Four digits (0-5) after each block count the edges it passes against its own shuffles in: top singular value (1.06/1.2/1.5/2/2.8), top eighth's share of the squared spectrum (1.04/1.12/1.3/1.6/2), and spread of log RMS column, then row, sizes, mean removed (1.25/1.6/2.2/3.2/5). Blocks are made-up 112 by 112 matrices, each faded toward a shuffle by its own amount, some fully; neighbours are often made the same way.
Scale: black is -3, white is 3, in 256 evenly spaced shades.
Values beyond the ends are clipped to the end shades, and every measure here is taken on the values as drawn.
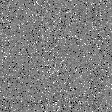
2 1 1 0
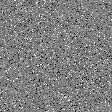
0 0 0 0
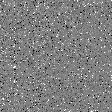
2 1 1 0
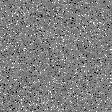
1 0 0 0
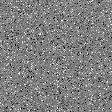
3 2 1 0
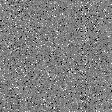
2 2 1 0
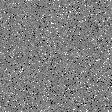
0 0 0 0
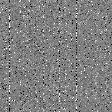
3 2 2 0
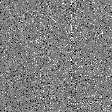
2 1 2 0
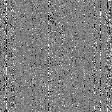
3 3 4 0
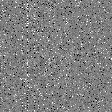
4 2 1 0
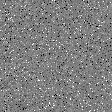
2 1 0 0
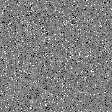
3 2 1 0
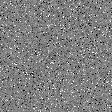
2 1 0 0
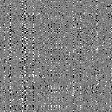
5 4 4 2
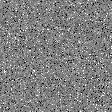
1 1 0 0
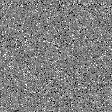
3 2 1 1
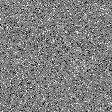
2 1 0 0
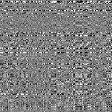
5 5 3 4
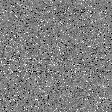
1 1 0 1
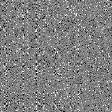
4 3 2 1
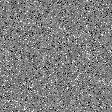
2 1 0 0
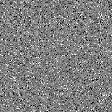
4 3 1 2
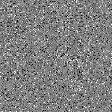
4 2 2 1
